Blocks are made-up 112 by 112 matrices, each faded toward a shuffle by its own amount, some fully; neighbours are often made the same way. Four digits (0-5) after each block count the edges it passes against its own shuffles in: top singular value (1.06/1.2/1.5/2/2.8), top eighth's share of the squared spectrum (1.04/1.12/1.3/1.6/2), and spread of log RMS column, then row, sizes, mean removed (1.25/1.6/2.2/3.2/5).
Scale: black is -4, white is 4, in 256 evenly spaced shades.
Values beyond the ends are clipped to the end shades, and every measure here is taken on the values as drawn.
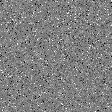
2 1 0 0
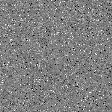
3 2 0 0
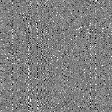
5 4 3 2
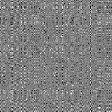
5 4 3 3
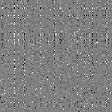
5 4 3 2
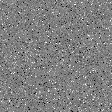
2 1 0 0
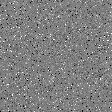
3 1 0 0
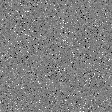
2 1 0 0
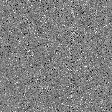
1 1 1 0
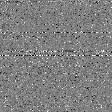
3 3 0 3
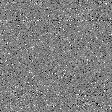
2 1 0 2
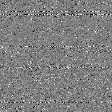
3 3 0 3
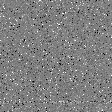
0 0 0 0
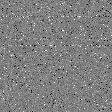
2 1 0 1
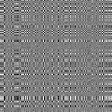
5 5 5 5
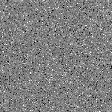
3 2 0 0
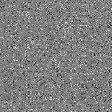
4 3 1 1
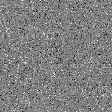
3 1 0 0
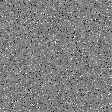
1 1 0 0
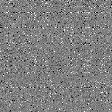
4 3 1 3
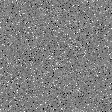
0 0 0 0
